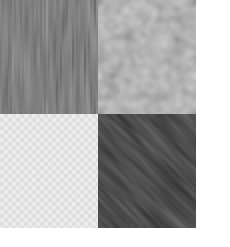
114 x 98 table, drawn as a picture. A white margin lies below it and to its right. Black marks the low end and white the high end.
It is made of 2 by 2 panels. Panel 1,1: middling, streaked downward, faint in contrast. Panel 1,2: high, blotchy, faint in contrast. Panel 2,1: very high, checkered, faint in contrast. Panel 2,2: low, slanting down to the right, faint in contrast.
